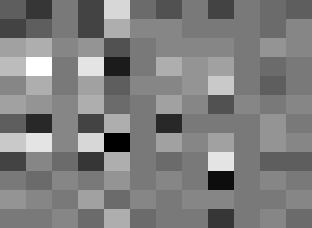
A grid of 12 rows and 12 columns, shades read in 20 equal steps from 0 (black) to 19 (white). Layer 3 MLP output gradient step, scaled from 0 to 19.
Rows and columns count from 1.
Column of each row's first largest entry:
5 5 2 2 9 4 5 2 9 5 4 5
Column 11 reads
8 8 11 8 7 9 11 11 7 10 9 10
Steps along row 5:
up down up down up same up up down down up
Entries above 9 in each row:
1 4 9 6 7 8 3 9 3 4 7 3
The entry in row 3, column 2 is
13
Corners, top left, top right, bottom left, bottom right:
7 7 9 8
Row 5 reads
10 13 9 12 7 10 10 11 15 9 7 9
